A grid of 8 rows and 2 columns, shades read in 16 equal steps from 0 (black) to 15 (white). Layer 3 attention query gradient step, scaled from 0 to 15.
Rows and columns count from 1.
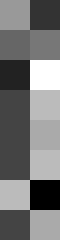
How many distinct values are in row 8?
2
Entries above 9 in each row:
0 0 1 1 1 1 1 1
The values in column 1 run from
2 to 11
